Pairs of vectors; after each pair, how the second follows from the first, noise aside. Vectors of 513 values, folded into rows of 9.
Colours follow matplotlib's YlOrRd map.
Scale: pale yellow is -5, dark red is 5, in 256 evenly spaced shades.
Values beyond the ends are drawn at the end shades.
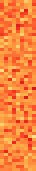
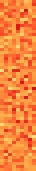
copied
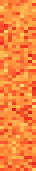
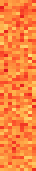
negated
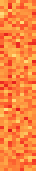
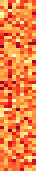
scaled up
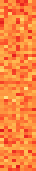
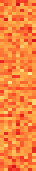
reversed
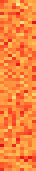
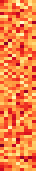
scaled up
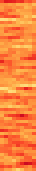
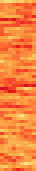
negated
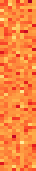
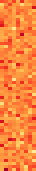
reversed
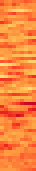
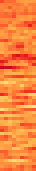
reversed
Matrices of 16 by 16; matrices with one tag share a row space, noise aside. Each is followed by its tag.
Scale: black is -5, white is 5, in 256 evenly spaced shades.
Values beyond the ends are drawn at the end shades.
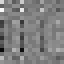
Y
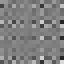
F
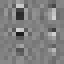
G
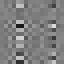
G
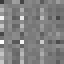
Y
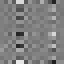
G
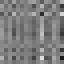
F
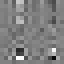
G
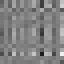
F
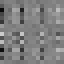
Y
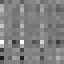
Y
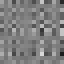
F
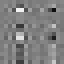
G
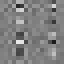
G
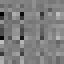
Y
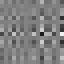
F
